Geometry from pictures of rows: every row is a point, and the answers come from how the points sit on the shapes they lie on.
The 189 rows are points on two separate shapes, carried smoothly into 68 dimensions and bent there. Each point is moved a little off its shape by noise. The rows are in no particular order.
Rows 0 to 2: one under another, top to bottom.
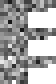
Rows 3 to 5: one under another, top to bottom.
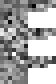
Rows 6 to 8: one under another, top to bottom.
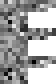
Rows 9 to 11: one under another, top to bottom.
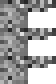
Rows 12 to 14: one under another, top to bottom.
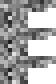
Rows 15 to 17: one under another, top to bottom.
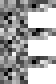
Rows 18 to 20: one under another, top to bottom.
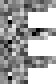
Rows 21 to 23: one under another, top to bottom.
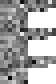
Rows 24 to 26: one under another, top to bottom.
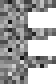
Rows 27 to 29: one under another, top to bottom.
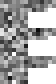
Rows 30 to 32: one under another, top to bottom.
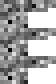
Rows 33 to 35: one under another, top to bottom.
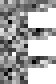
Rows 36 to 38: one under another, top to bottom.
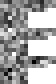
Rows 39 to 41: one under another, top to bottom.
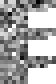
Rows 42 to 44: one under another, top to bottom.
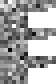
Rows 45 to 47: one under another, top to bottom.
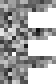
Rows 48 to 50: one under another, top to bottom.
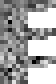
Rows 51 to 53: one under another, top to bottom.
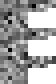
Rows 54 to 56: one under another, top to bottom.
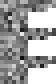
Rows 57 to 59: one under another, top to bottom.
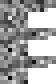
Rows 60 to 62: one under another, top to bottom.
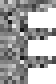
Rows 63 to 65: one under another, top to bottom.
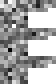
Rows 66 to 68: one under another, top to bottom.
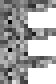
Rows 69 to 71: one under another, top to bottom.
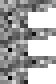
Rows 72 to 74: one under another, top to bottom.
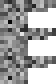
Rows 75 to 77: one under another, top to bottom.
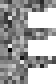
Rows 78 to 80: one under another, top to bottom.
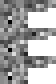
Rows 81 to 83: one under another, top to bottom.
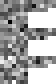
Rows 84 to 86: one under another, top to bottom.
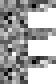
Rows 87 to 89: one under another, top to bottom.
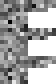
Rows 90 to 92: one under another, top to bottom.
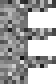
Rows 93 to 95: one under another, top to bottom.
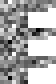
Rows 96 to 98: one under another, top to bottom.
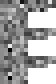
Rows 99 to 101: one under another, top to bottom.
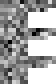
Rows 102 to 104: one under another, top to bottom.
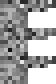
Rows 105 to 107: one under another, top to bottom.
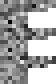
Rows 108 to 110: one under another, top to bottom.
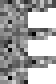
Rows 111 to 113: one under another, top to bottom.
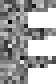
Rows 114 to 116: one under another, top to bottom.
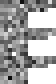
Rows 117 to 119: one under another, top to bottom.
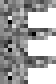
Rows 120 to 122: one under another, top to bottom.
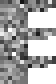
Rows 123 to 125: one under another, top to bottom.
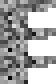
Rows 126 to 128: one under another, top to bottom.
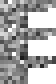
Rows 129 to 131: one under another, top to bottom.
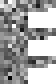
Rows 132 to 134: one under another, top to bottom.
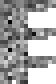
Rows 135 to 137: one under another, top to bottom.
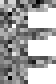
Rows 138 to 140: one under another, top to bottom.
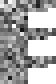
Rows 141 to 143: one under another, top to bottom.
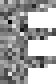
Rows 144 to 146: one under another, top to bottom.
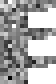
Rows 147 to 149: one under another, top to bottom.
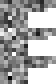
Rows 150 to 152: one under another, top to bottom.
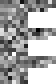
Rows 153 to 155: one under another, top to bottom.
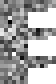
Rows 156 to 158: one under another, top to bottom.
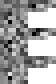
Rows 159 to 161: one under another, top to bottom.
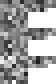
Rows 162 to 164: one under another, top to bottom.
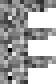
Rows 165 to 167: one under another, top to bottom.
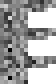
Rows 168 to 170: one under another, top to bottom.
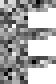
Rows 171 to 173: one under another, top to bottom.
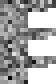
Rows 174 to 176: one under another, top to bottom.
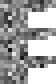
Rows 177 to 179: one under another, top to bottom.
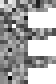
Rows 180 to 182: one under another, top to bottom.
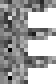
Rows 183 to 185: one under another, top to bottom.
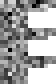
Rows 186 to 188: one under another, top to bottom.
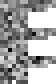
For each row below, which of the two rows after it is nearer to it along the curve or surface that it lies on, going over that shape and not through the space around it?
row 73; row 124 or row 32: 124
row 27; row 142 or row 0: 142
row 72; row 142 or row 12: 142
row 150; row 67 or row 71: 67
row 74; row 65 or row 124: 124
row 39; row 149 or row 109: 109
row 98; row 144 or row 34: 144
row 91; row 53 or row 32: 53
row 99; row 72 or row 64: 72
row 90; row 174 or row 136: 174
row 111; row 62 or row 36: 62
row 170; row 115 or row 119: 119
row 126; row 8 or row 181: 181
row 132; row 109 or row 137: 137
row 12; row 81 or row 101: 101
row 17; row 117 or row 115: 117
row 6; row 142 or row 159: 159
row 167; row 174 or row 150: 150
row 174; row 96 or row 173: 96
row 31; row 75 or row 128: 75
